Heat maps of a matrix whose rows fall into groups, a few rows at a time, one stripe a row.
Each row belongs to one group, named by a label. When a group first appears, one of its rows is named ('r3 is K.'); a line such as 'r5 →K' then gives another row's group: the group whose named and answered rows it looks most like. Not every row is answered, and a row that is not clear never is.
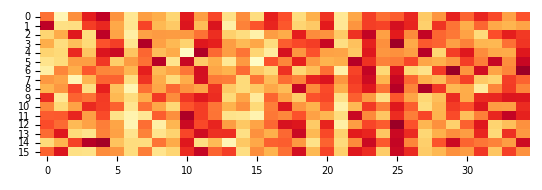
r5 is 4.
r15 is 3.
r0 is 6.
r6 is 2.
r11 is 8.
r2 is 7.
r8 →7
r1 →6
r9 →8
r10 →6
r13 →3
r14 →6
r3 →7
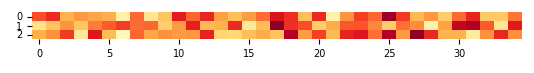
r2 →7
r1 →4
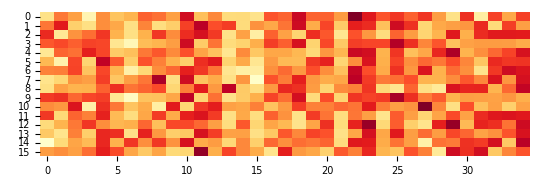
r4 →2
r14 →4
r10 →7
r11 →8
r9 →6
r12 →2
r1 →3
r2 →8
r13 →7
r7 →4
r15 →3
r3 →6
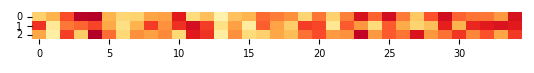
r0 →6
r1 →8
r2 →7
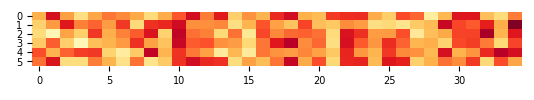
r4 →8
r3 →4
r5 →3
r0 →3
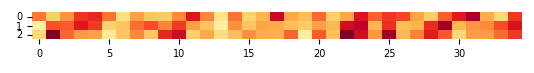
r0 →6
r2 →2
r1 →2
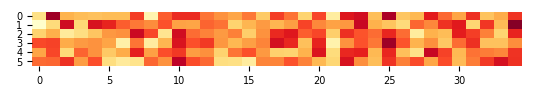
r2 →4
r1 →7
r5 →8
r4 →2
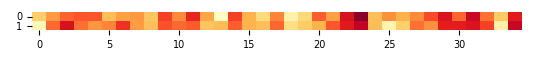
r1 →2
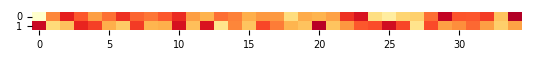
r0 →2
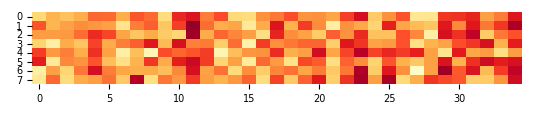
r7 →2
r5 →8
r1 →8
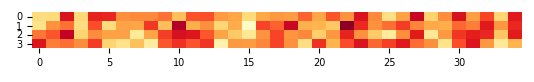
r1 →4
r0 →7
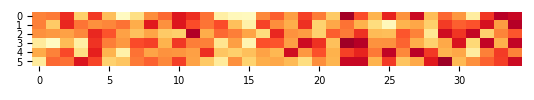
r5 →2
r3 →4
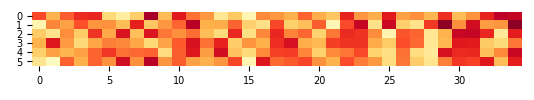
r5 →4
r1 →2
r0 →8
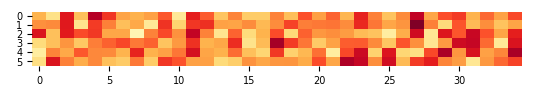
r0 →7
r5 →2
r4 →2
